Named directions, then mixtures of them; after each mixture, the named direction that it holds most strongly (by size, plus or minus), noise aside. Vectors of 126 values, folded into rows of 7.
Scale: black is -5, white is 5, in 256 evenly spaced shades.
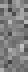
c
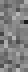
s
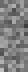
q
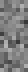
s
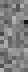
s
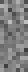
c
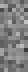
q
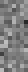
q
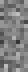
s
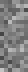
c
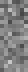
c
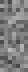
c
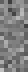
c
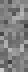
c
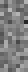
s
